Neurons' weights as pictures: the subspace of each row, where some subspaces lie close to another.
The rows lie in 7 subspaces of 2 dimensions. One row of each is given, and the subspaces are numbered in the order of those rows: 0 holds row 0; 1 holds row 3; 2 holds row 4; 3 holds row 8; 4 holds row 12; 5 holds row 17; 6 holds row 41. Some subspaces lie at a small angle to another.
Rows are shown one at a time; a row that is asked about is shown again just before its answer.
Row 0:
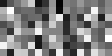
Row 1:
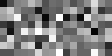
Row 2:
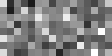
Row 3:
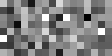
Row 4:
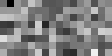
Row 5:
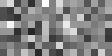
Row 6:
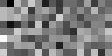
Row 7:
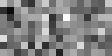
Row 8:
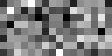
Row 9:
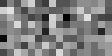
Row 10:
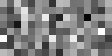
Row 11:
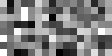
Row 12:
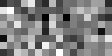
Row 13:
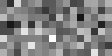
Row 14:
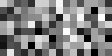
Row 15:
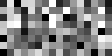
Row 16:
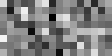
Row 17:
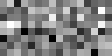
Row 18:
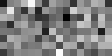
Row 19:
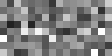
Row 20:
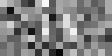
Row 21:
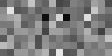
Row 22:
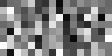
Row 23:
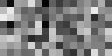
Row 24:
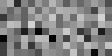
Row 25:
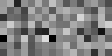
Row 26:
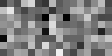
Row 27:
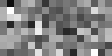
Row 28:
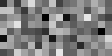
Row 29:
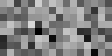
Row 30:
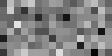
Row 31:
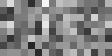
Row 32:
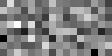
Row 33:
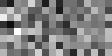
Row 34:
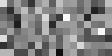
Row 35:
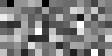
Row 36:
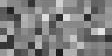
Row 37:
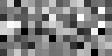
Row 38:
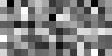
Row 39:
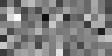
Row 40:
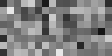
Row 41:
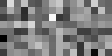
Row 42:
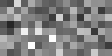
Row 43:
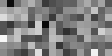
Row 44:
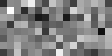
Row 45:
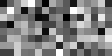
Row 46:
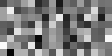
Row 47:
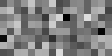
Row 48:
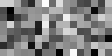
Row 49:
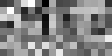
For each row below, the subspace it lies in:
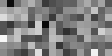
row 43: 2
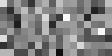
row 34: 1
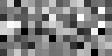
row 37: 5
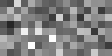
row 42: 5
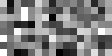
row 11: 2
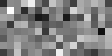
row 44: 3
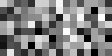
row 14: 0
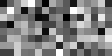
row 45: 3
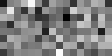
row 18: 3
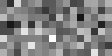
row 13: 5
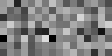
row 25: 0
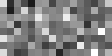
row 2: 3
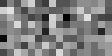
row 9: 4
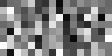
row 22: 0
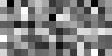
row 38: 6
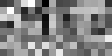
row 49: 2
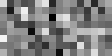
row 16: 6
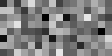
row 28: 1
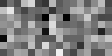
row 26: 4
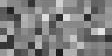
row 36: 1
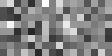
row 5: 6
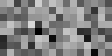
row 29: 0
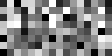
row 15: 5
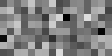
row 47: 1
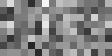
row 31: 2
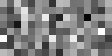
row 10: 1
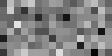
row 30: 3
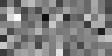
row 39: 5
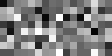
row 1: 5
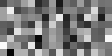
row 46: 0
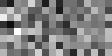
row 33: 6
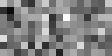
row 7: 4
